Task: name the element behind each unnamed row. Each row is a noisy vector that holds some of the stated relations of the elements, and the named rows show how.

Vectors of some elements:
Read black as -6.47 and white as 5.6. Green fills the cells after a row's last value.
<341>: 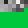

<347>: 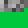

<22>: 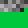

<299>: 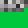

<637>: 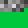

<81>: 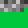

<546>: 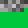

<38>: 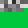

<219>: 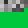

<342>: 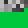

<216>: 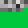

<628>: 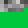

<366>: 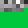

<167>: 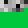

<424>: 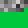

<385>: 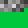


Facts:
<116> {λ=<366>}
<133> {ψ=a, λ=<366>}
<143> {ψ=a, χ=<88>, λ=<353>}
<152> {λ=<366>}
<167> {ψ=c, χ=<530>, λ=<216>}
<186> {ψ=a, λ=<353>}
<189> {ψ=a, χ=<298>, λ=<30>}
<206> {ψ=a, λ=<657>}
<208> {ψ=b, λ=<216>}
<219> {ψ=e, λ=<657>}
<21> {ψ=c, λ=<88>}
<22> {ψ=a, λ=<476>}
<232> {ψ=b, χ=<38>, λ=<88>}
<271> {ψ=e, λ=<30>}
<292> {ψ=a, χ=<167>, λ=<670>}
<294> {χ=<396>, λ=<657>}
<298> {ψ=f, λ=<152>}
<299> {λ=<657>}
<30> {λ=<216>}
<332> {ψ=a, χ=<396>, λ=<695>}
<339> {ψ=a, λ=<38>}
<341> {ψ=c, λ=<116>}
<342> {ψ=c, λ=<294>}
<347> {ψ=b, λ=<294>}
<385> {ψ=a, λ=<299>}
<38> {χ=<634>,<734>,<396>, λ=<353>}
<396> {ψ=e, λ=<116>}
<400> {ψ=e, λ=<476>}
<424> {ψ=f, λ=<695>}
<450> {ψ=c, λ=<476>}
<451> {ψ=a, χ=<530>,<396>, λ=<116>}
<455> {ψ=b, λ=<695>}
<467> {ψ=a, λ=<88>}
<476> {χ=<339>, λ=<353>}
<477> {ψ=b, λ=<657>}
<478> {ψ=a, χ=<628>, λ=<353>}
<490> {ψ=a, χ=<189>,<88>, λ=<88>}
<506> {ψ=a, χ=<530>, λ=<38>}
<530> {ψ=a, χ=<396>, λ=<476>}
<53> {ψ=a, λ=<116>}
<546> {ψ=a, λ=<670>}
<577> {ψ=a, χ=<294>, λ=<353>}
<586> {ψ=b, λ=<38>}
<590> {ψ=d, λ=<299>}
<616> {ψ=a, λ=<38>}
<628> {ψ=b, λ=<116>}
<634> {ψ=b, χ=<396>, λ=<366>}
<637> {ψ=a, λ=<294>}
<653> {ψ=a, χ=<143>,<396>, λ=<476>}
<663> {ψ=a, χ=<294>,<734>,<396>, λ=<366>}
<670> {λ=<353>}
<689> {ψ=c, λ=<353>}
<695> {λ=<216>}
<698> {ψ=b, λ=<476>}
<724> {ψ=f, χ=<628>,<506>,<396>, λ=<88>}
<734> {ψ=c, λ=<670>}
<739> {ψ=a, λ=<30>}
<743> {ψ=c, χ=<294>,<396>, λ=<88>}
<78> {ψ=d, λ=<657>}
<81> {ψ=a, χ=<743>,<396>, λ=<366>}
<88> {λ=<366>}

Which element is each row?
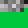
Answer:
<490>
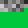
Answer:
<292>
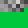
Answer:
<298>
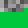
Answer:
<586>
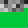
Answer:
<506>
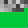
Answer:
<689>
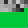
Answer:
<450>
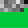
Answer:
<724>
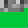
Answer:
<634>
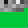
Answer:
<396>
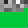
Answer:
<116>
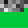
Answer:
<530>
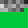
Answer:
<478>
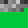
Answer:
<53>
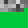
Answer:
<271>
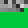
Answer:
<476>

